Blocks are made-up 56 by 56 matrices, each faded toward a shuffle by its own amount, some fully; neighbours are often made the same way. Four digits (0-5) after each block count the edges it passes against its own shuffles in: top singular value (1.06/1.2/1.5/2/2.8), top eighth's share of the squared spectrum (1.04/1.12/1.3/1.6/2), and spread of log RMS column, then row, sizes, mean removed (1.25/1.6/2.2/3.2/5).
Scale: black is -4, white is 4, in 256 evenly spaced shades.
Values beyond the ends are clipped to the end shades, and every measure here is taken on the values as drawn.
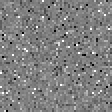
1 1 0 0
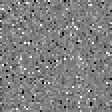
2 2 0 0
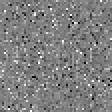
2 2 0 0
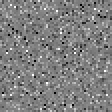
0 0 0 0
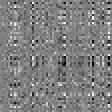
5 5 3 3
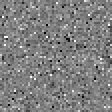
1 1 0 0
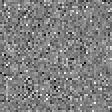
3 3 1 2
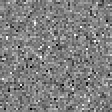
0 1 0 0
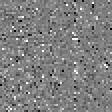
2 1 1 0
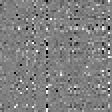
4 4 3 2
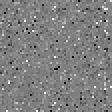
1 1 0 0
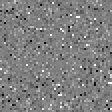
0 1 0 0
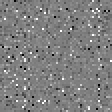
3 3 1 1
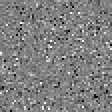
0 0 0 0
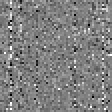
2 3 2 0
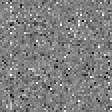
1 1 0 1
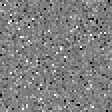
1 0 0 0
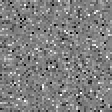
2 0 0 0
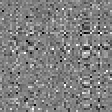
4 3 2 2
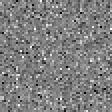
3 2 0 0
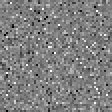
0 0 0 0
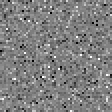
0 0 0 0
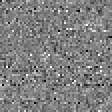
2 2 0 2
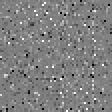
2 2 0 0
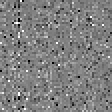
3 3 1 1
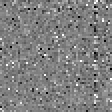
3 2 1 0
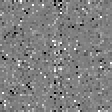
2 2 1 0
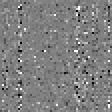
2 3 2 1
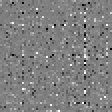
3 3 2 1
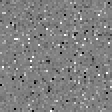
1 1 0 0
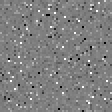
1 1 0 0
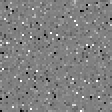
0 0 0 0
